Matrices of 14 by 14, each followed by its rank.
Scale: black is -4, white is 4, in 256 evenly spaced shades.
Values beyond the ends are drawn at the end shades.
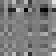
two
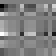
one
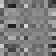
two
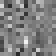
three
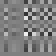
one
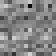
three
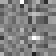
three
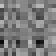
two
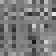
three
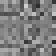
three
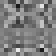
two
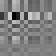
one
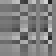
one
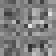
three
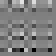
one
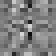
two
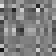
two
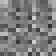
three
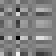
one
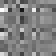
two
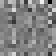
three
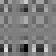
one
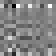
two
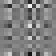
one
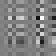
one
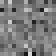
three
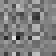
two
